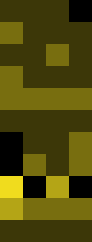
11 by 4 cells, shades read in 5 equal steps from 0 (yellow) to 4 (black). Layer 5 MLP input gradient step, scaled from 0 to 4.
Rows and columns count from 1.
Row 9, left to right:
0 4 1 4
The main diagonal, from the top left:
3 3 2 3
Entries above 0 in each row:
4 4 4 4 4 4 4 4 3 4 4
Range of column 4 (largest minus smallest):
2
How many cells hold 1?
2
